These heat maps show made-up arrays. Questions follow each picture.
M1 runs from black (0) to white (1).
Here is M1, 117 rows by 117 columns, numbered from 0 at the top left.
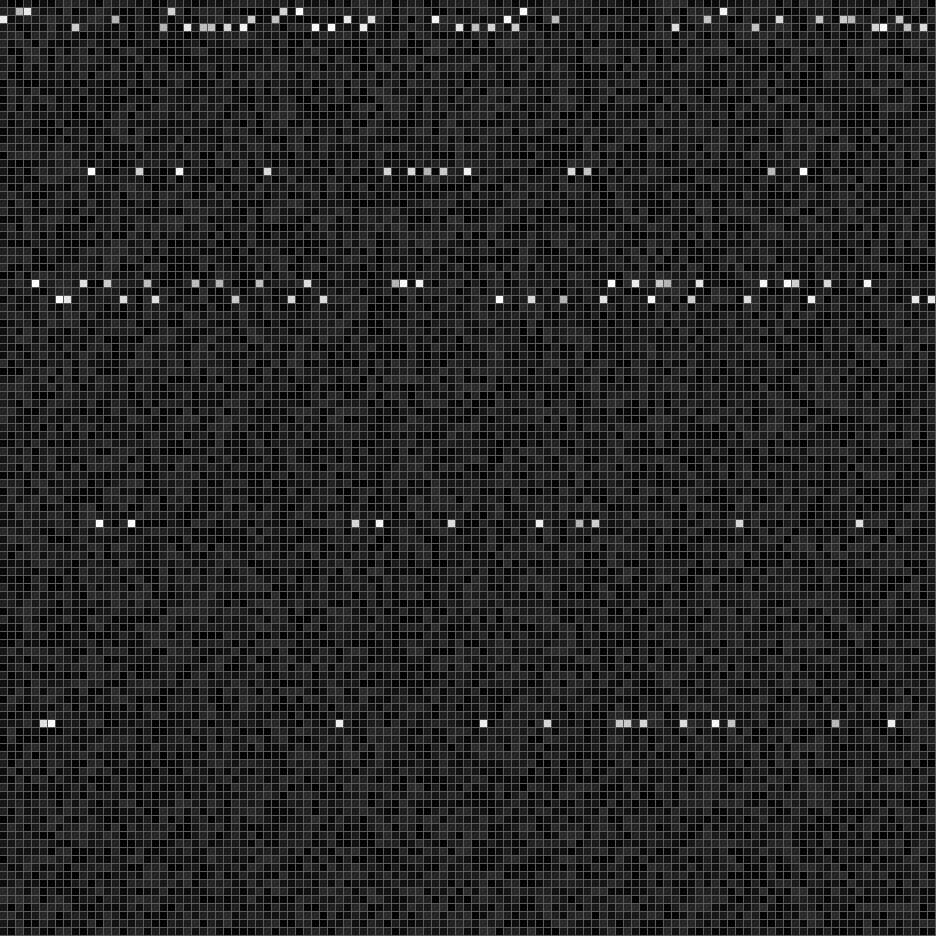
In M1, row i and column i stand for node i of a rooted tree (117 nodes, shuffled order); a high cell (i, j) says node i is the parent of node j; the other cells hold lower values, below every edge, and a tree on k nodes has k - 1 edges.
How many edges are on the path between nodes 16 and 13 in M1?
4
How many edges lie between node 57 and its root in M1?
2
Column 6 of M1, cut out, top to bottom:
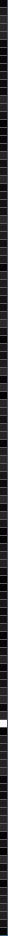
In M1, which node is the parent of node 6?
90
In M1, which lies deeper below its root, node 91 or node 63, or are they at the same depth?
the same depth
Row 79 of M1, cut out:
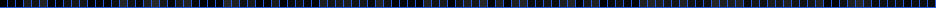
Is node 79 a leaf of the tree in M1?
yes
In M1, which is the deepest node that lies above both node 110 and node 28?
3
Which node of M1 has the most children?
35
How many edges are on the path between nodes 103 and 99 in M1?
2
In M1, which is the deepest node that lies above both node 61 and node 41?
3
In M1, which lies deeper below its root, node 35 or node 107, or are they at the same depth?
node 107
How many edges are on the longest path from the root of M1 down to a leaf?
2
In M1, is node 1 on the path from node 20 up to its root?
yes
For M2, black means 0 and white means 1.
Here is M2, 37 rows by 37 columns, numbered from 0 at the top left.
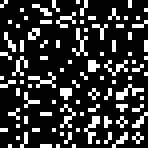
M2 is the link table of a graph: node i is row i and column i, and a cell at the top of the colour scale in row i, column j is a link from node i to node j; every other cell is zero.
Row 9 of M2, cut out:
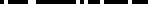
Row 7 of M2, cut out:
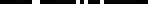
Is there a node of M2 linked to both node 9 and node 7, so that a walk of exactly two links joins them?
yes
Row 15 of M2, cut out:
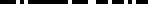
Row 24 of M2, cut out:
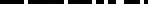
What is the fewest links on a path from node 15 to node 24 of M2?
2
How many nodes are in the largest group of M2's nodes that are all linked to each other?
7
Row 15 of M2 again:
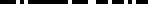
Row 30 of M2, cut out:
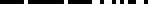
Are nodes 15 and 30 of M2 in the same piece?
yes
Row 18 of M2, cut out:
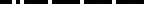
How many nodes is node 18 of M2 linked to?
6
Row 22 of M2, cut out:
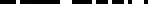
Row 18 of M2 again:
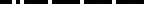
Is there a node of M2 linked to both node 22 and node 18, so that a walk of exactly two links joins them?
no
